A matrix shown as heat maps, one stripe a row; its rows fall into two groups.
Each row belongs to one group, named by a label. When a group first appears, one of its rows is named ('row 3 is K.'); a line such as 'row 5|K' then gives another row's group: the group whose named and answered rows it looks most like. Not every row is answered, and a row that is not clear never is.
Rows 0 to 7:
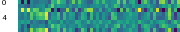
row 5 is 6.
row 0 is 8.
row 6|8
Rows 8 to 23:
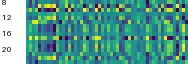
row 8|8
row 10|6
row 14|6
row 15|6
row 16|6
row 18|6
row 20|6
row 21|8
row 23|8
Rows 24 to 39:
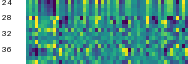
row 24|6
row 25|6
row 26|6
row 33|8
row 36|8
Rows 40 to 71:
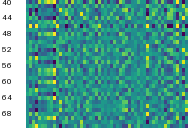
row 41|6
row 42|8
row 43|8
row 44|6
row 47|6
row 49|8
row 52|6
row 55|6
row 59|6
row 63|6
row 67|8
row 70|8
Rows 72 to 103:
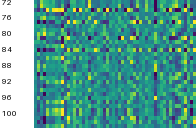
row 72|8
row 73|8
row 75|6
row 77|8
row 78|6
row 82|6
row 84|8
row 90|8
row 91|8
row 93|8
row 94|8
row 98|8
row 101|8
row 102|8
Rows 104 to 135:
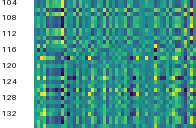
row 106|6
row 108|6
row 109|6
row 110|6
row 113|6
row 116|8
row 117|6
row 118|8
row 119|6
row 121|6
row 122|6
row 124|6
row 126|6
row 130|6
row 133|6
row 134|6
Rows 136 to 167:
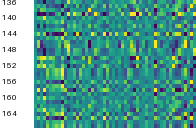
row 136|8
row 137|6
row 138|8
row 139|8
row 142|8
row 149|8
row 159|8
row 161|6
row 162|8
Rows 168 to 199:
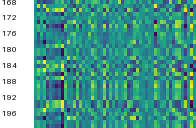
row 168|8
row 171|6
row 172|8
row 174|6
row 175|6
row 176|8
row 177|8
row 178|8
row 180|6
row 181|6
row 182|8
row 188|6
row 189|6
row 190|6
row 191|6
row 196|6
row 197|8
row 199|6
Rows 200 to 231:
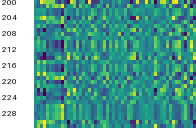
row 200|8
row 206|6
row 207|8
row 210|6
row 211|6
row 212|6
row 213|8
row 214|8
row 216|6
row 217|6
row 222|8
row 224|6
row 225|8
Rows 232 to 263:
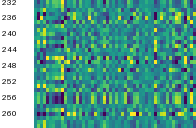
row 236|8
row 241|6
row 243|6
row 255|6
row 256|6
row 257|6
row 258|8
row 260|8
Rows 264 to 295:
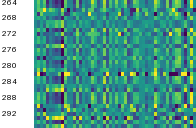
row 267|8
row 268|6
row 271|6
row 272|8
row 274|6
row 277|6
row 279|6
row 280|6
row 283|6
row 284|6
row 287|6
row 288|6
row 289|6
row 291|8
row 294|6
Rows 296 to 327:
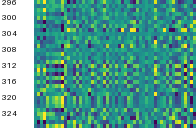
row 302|6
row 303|8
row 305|8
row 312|6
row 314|6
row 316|6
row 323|6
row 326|8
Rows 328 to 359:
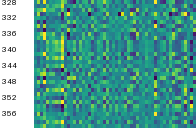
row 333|8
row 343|8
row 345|6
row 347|8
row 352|6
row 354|6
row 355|6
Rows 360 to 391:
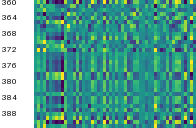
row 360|6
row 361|8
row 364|6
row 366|8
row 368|6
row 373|6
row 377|6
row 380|6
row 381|6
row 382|6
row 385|6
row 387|6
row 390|6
